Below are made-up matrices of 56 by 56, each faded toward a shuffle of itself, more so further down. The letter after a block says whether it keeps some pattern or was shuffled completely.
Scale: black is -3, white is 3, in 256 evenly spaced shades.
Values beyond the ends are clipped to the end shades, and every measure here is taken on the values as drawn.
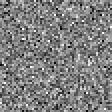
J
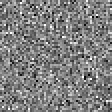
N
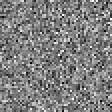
N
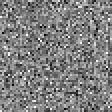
N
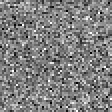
N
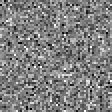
N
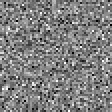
J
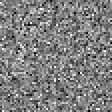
J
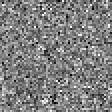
N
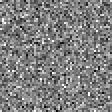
N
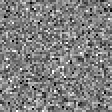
N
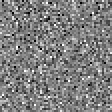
N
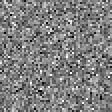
J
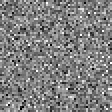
N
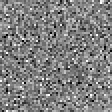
N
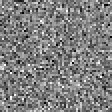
J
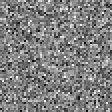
J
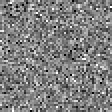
N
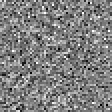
N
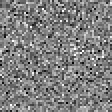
J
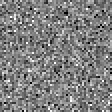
N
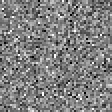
N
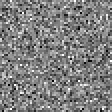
N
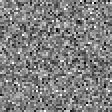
J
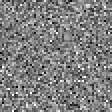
J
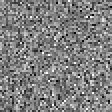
N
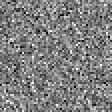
J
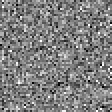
J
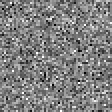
N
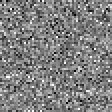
J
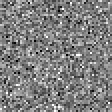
N
